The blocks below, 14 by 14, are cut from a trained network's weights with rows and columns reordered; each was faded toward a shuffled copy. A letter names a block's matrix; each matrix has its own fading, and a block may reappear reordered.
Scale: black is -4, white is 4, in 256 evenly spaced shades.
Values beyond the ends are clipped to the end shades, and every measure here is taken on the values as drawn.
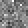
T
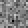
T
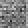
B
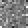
T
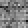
B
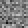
B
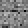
B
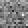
B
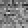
B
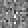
T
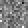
T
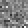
T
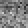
B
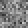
T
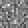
T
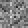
T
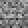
B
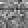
B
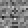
B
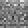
B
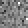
T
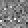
T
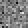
T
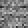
B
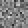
T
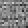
B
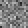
T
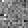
T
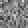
T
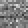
B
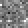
T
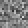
T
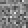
T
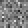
T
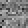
B
